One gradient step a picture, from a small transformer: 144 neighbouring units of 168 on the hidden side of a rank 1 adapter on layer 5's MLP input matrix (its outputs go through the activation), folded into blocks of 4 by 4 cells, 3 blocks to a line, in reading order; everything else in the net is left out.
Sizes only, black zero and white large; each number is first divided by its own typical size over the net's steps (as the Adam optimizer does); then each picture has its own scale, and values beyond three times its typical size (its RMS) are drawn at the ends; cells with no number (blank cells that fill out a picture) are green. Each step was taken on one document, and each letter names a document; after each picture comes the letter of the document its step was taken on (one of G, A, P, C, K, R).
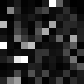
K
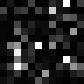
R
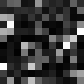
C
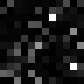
R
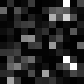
R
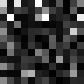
C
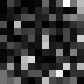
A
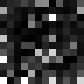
A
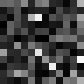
C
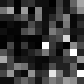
A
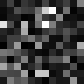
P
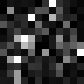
K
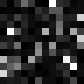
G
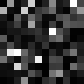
A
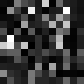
P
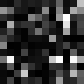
C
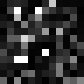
K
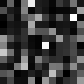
A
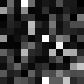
A
